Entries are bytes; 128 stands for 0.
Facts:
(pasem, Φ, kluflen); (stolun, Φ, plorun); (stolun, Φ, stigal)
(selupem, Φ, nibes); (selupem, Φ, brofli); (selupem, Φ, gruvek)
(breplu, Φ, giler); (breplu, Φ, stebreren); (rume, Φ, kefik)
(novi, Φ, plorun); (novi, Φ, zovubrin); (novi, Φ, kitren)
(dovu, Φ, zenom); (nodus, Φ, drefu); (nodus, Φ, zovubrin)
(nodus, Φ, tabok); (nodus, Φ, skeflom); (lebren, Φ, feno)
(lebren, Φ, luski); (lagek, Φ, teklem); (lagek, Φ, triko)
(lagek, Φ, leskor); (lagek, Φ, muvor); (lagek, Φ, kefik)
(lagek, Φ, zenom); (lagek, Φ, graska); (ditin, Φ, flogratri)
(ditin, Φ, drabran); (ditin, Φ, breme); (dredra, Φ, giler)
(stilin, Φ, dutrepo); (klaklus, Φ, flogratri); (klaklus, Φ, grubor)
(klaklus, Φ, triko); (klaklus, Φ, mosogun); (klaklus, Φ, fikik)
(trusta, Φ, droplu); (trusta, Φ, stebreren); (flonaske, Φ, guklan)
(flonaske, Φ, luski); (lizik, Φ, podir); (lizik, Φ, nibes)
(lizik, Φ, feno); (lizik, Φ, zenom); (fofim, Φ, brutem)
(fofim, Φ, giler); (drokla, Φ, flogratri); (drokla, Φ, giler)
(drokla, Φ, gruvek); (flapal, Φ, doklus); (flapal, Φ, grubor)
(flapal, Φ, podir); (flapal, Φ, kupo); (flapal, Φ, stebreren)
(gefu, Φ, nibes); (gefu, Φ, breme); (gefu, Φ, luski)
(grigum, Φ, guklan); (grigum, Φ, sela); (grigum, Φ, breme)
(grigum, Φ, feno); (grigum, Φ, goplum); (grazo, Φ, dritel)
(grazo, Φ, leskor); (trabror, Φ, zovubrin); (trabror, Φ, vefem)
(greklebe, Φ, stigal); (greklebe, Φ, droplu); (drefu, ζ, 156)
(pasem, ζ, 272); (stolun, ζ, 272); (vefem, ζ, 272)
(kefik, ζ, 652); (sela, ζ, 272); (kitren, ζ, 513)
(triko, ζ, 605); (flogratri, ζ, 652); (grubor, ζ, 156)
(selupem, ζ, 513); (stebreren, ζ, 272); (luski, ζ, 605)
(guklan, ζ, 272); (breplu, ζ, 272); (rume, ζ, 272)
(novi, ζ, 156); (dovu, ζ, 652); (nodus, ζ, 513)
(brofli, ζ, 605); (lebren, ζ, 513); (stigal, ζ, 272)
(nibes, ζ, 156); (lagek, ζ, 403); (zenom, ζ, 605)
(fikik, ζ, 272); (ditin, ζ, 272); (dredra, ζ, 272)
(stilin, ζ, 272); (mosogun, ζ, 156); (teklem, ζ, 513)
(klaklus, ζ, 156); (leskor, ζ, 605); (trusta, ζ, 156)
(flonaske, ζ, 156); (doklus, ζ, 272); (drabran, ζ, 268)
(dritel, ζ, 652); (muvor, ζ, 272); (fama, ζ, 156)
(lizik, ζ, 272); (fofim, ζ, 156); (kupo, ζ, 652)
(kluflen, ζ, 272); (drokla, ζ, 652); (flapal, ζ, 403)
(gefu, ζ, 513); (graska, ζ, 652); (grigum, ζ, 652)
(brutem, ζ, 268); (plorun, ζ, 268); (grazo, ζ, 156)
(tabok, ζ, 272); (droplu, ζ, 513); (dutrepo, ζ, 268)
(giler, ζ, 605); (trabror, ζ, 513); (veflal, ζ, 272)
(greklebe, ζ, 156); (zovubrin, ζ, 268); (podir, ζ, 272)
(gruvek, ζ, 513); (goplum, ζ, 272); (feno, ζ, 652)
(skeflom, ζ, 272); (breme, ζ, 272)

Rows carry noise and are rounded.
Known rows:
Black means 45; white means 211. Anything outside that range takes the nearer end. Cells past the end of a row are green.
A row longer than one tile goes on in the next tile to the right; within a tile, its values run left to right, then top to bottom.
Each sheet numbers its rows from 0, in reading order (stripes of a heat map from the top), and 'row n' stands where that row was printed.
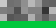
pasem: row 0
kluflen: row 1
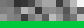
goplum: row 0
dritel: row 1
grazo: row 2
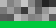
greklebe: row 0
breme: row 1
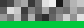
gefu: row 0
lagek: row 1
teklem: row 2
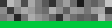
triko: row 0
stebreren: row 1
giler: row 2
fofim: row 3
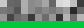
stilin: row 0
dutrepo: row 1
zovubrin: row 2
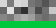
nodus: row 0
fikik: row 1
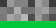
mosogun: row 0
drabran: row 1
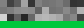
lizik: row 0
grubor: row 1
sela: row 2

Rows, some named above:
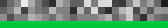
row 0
klaklus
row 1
stebreren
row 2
kluflen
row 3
nodus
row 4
lebren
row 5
giler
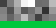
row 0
grazo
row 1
stolun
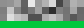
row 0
droplu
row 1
novi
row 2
dovu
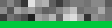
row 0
brofli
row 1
plorun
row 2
gruvek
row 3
brutem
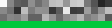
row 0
stigal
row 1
trusta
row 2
trabror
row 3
breme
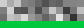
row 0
kitren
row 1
fikik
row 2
muvor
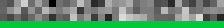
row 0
flapal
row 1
luski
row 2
fofim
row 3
ditin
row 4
droplu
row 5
doklus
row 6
nibes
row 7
lizik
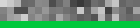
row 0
drefu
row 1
kupo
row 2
podir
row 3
flonaske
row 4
veflal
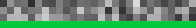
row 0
grubor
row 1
nibes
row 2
fikik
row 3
fofim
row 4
rume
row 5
feno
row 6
grigum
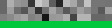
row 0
fama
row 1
leskor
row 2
kefik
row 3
veflal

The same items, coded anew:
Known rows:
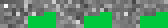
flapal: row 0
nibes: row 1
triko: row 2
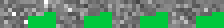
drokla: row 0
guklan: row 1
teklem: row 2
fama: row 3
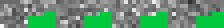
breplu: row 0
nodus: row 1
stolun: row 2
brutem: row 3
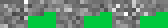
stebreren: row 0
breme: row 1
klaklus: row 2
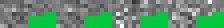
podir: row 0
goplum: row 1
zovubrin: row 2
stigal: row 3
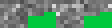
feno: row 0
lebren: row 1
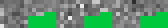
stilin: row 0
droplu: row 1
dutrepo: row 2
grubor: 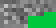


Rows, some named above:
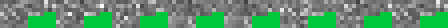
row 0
grigum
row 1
dovu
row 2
droplu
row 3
brofli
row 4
brofli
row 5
ditin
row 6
luski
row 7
grigum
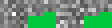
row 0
flogratri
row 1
fofim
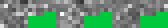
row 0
lagek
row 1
plorun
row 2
feno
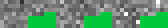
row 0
leskor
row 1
gruvek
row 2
drokla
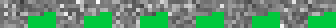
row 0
drabran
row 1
trusta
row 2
giler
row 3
lebren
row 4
teklem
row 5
lizik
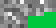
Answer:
greklebe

